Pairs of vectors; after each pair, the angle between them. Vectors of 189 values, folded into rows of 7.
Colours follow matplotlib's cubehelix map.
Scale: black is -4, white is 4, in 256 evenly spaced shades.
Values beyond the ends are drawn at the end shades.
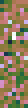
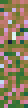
nearly parallel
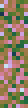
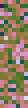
partly opposed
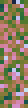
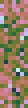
partly opposed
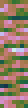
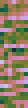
nearly opposite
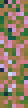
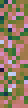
nearly parallel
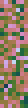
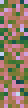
orthogonal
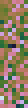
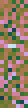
nearly opposite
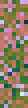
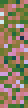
partly aligned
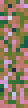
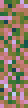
nearly parallel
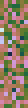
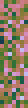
nearly opposite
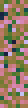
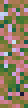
nearly opposite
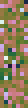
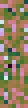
nearly parallel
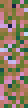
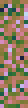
orthogonal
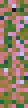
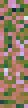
nearly parallel
